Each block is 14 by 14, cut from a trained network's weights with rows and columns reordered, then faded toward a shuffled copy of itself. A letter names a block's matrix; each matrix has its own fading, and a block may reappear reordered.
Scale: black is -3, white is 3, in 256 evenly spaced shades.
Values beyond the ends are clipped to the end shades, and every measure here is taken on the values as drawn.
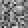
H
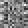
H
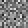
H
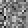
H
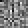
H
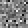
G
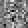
H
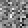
H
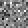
G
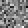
H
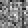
G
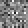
G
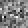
G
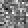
G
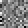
H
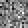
G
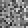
G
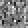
G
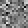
H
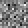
G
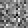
H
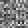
H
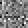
G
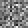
H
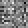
H
